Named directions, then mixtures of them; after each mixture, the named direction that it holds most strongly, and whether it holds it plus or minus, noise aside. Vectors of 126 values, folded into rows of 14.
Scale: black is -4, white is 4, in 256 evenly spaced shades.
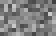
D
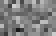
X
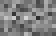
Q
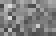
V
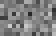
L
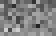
V, minus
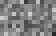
L, minus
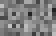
L, plus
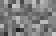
X, plus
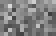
V, plus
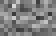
Q, plus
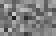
Q, minus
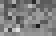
V, minus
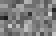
L, plus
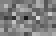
Q, minus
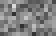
D, plus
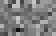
X, plus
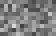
D, plus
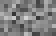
Q, plus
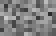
Q, plus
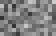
D, minus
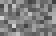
D, plus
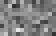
X, minus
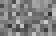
L, minus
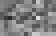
Q, minus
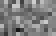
X, plus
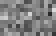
L, minus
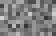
L, minus
